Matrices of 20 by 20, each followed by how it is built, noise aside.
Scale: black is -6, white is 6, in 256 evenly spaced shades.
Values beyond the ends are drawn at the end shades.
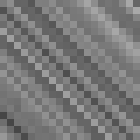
Toeplitz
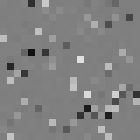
sparse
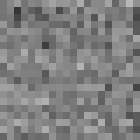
low rank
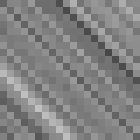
Toeplitz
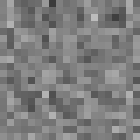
low rank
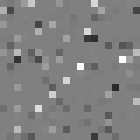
sparse
